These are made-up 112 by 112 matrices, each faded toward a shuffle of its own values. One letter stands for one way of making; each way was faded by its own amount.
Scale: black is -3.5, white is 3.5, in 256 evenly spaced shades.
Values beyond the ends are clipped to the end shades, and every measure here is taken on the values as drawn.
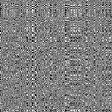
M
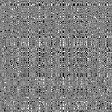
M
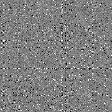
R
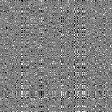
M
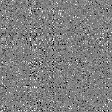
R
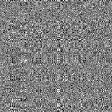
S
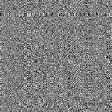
S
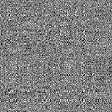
S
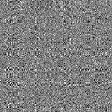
S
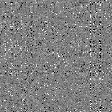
R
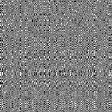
M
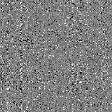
R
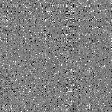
R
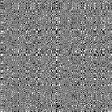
M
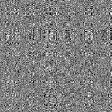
S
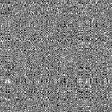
S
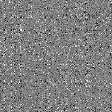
R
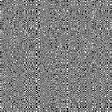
M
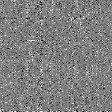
R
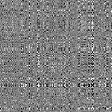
M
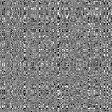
M
